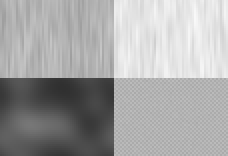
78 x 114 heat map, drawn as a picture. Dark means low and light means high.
It is made of 2 by 2 panels. Panel 1,1: high, streaked downward, faint in contrast. Panel 1,2: very high, streaked downward, faint in contrast. Panel 2,1: low, smooth. Panel 2,2: high, checkered, faint in contrast.
